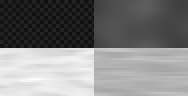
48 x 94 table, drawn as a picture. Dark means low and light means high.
The table splits into 2 rows of 2 panels. Panel 1,1: very low, checkered, faint in contrast. Panel 1,2: low, smooth, faint in contrast. Panel 2,1: very high, streaked across, faint in contrast. Panel 2,2: high, streaked across, faint in contrast.
